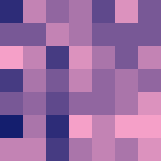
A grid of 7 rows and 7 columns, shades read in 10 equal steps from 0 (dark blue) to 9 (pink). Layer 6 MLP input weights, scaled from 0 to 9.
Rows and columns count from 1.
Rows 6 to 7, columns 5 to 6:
7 9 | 7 6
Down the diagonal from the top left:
1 4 2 7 5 9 8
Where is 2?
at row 3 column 3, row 4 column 1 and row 7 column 3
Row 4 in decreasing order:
7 6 6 5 5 4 2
